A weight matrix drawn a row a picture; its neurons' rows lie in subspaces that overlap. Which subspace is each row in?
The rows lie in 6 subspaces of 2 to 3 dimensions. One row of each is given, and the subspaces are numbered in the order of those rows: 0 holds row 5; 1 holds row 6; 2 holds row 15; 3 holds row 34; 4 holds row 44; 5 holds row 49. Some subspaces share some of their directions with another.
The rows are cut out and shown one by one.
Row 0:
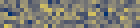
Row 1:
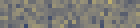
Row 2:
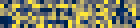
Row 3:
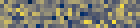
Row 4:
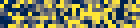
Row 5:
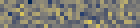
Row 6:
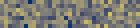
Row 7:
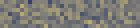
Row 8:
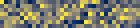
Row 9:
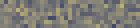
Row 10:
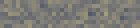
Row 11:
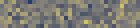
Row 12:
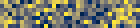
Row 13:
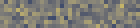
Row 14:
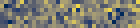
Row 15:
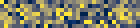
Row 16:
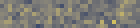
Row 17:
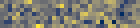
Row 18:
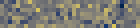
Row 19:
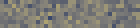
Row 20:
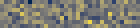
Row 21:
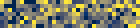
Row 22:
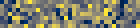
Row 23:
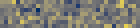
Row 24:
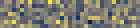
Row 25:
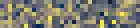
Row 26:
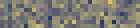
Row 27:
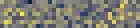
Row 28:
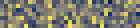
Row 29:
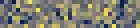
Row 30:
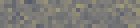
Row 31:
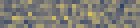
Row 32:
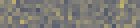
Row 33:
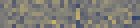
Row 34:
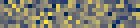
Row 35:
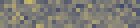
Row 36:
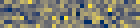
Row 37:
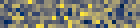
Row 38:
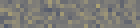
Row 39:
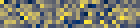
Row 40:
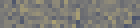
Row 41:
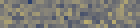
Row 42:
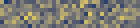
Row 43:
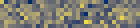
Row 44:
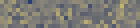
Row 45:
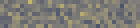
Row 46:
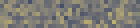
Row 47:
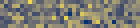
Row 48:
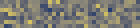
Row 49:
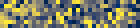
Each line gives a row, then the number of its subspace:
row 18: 4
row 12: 3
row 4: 5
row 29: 4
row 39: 2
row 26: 1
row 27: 1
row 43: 2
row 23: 4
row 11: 4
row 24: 0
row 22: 4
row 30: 5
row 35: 5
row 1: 1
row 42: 2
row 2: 0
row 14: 5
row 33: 4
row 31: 2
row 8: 2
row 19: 3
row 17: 1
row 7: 0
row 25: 1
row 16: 1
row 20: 0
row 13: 3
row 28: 1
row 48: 2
